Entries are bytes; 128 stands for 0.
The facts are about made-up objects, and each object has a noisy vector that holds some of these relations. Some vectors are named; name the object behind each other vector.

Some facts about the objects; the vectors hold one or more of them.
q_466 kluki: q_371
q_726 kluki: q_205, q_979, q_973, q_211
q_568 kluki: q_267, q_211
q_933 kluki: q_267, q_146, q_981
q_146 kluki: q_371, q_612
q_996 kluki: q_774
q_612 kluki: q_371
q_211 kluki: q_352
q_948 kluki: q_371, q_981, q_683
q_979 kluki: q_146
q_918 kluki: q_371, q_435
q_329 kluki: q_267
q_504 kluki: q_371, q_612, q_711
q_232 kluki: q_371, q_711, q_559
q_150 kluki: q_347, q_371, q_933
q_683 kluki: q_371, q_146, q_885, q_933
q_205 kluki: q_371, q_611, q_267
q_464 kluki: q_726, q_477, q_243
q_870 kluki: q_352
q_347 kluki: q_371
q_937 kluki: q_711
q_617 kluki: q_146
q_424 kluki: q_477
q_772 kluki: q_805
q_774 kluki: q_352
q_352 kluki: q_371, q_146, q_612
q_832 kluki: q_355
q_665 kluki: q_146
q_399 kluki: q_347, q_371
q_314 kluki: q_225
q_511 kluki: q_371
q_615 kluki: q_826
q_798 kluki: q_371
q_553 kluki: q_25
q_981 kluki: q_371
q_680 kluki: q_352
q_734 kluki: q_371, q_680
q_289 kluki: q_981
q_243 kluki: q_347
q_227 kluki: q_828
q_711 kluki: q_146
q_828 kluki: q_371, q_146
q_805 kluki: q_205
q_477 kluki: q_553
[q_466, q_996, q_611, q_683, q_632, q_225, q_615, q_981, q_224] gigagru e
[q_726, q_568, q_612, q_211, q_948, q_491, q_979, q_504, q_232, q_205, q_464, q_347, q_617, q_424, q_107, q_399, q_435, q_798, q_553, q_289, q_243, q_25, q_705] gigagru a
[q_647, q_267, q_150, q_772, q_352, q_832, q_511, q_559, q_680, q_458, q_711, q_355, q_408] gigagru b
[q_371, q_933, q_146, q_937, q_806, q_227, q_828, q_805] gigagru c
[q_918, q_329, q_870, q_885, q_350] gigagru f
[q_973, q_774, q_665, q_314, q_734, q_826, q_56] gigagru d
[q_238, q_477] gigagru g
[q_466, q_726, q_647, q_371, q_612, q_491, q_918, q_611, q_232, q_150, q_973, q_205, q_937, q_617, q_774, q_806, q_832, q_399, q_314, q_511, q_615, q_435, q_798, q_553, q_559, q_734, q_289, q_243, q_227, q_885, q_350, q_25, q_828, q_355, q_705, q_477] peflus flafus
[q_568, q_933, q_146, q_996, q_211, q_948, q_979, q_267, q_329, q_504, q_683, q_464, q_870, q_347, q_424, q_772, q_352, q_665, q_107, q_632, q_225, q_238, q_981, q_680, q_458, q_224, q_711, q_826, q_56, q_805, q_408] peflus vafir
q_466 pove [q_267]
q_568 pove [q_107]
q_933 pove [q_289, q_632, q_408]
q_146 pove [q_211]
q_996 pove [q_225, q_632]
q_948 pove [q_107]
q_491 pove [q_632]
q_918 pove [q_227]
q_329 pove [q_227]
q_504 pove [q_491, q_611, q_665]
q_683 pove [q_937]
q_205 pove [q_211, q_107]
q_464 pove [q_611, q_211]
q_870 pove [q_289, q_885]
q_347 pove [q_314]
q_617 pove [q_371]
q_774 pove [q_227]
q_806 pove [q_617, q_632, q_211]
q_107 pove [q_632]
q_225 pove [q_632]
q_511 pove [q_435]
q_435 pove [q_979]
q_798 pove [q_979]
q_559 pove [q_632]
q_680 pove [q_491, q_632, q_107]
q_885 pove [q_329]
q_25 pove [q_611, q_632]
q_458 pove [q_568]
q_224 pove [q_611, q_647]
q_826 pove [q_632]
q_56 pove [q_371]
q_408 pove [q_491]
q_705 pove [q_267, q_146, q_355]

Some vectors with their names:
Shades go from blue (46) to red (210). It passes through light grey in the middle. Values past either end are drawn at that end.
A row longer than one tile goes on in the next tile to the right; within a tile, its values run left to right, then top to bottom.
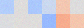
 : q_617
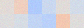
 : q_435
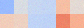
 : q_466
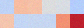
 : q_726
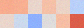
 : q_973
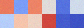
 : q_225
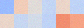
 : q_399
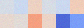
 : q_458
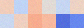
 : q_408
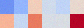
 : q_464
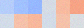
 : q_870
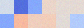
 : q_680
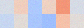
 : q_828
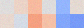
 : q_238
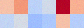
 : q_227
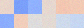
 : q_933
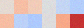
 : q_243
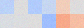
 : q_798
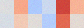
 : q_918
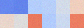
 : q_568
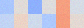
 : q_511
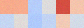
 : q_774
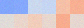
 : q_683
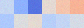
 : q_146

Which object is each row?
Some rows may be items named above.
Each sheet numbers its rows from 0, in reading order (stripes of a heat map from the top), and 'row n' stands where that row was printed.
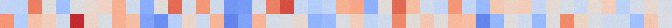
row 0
q_424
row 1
q_238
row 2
q_491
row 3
q_615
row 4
q_885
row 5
q_224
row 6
q_612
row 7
q_435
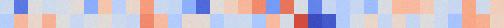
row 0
q_996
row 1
q_150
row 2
q_146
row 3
q_225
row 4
q_665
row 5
q_267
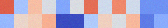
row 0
q_826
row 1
q_491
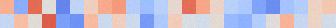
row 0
q_632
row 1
q_705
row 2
q_647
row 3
q_504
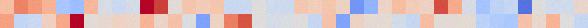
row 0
q_477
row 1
q_329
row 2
q_611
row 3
q_805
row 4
q_933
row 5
q_350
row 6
q_996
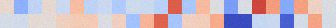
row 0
q_347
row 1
q_205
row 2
q_826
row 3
q_371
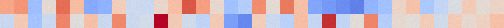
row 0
q_885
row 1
q_464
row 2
q_355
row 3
q_25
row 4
q_948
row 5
q_772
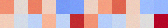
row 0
q_25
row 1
q_553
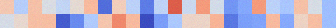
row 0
q_408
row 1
q_107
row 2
q_491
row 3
q_559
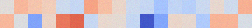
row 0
q_611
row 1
q_806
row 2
q_981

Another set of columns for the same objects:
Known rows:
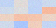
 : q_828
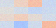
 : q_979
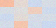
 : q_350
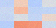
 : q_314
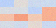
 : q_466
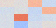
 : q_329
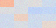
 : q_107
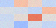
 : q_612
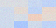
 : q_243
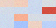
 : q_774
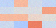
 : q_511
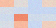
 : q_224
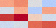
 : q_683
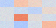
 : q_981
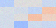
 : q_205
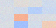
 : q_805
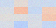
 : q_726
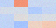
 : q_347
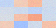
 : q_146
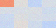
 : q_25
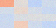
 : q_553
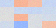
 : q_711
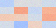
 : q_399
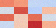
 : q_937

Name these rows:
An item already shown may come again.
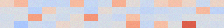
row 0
q_435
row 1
q_611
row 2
q_225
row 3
q_355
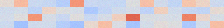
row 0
q_435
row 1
q_347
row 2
q_933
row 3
q_981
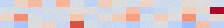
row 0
q_680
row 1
q_615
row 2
q_464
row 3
q_918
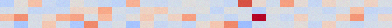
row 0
q_665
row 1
q_150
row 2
q_559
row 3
q_772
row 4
q_371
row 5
q_826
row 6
q_464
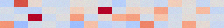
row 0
q_371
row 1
q_918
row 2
q_150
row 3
q_647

